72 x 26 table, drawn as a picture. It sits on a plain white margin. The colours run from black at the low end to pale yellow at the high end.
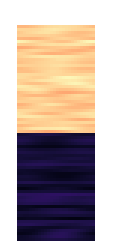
It is made of 2 by 1 panels. Panel 1,1: very high, streaked across, faint in contrast. Panel 2,1: very low, streaked across, faint in contrast.
